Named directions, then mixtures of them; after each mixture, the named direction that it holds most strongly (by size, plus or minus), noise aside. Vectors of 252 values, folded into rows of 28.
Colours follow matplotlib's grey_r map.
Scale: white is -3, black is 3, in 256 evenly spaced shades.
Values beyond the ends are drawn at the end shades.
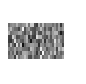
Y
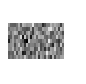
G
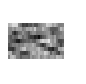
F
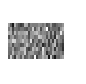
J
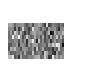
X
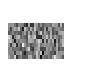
Y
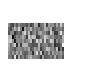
Y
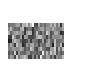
Y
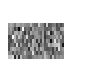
X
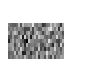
G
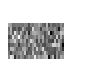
X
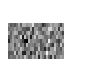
G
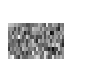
X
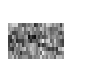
F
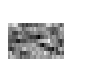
F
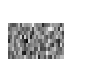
G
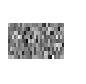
X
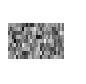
Y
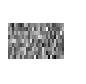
J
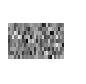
X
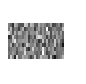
J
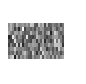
Y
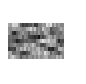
F
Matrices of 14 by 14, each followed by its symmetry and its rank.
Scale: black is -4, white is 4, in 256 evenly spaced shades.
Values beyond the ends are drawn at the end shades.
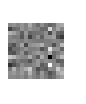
neither, rank three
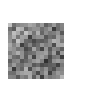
symmetric, full rank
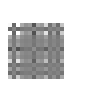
symmetric, rank one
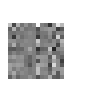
neither, rank three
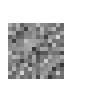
symmetric, full rank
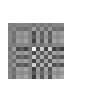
symmetric, rank one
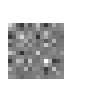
symmetric, rank three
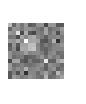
symmetric, rank three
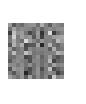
neither, rank three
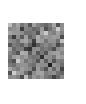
symmetric, full rank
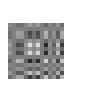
symmetric, rank one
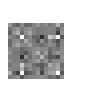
symmetric, rank three
